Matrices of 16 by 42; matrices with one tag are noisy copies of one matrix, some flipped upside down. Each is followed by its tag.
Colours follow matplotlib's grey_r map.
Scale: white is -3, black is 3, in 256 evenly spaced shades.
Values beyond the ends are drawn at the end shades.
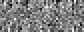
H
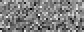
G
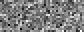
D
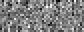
H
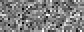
D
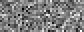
D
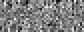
H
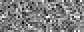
D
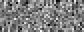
H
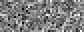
D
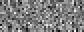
H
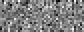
H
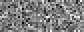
D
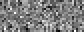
H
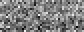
G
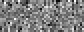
H
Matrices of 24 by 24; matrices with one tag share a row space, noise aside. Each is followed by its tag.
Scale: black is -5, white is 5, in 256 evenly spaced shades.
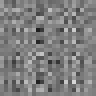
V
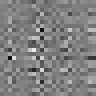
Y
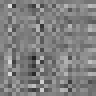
Y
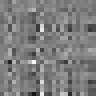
Y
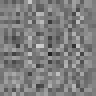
V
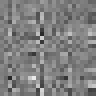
Y
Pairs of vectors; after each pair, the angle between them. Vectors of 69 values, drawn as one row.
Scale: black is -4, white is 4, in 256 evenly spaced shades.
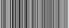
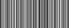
partly opposed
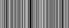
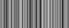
partly aligned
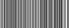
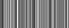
orthogonal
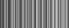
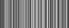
partly aligned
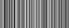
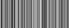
partly aligned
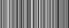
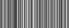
partly opposed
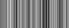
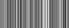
nearly opposite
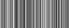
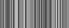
nearly opposite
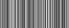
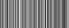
partly aligned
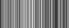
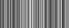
partly aligned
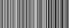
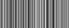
orthogonal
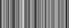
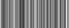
nearly opposite
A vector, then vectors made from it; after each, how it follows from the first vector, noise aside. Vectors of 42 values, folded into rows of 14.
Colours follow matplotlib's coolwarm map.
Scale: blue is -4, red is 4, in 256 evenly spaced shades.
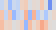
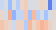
copied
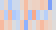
copied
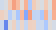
reversed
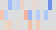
partly zeroed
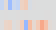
partly zeroed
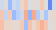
copied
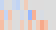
partly zeroed
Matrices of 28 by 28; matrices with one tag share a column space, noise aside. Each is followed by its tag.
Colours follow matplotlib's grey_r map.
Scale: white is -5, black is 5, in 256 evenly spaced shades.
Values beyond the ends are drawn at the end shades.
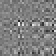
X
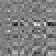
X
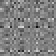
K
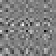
X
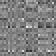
K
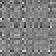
K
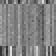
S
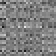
K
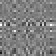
X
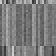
S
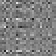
K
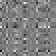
K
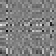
X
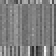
S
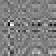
X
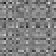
K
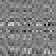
X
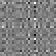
K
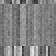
S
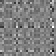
K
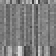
S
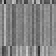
S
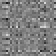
K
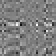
X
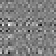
X
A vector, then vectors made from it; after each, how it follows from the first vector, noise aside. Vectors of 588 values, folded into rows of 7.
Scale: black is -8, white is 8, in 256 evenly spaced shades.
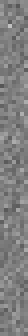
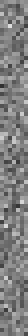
scaled up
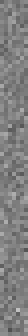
reversed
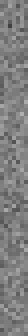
sign-scrambled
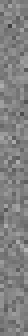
sign-scrambled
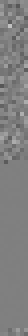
partly zeroed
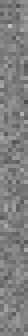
sign-scrambled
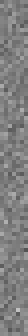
reversed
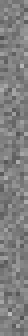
wrapped around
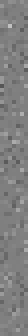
partly zeroed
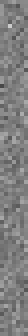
copied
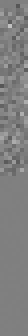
partly zeroed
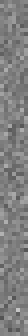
reversed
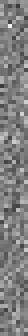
scaled up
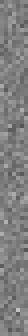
reversed
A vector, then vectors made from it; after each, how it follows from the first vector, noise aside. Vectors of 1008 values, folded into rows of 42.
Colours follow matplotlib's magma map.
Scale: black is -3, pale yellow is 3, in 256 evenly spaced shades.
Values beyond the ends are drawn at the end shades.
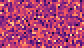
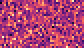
wrapped around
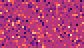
partly zeroed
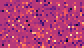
partly zeroed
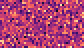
wrapped around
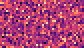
wrapped around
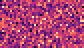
wrapped around
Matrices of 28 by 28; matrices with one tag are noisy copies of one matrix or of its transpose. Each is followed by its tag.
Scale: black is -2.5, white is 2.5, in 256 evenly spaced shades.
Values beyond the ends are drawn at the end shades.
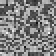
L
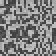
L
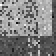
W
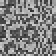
L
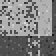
W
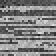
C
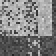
W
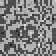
L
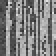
C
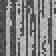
C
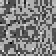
L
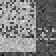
W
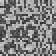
L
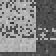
W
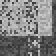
W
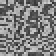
L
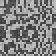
L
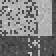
W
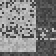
W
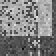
W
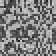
L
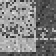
W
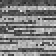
C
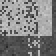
W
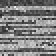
C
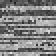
C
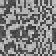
L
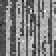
C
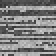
C
